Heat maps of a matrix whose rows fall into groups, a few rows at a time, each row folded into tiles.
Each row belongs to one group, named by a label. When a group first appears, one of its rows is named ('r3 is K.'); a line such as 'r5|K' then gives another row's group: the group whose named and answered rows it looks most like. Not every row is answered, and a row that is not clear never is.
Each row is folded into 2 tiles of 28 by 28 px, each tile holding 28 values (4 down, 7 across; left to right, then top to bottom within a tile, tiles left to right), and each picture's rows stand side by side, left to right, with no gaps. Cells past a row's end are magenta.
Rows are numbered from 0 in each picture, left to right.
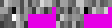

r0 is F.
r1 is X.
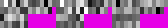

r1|X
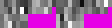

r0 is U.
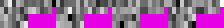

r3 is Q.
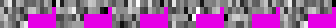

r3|X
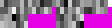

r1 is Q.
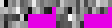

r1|F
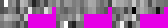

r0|X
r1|U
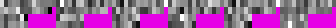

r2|Q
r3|F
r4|Q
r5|U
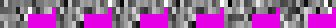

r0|X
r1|Q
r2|Q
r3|Q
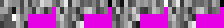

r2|Q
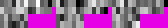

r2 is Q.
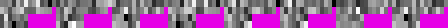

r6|U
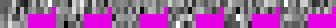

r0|U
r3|U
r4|F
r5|X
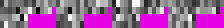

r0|X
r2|X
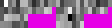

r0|X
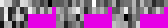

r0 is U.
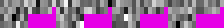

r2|F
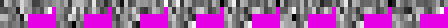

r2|Q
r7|X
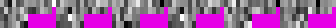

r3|F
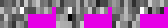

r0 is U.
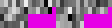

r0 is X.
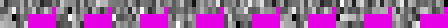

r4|U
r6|X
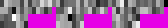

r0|F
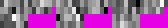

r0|F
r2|U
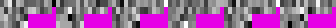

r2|Q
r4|Q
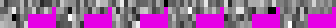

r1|F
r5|U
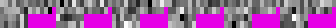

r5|F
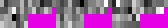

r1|U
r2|X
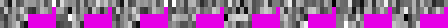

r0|Q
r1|F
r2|Q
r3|X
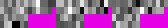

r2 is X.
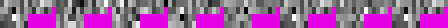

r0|F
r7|F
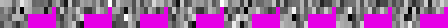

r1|Q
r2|F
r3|Q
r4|U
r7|U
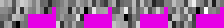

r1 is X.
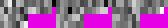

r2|X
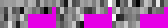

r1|Q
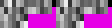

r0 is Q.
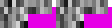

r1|Q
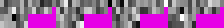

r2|Q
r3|F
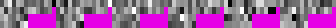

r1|Q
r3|F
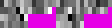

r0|X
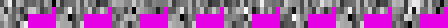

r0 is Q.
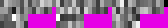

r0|F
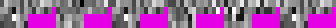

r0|F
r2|F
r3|X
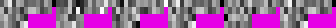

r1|U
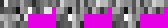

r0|X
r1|F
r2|F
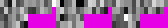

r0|Q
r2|F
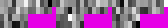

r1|F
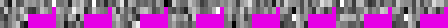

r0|Q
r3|X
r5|F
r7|F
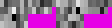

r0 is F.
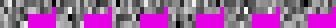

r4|U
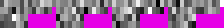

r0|F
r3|Q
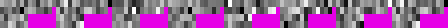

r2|U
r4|X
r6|Q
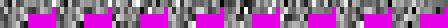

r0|Q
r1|Q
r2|X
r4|U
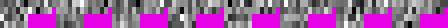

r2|U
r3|F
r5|X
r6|U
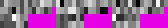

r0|F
